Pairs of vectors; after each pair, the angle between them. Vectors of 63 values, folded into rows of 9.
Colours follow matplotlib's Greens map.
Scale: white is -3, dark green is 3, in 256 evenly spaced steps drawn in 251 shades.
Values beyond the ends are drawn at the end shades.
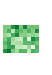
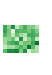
orthogonal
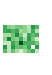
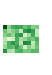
orthogonal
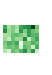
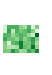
partly opposed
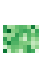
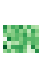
partly opposed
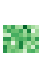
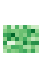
orthogonal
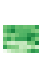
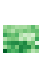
nearly opposite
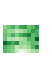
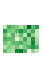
orthogonal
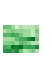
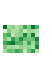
orthogonal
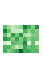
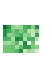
partly aligned
